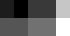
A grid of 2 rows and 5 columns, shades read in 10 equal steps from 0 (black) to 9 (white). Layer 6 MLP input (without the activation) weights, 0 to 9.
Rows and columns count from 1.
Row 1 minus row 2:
-2 -3 -2 -2 -2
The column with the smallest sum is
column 2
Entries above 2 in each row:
1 5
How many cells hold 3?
2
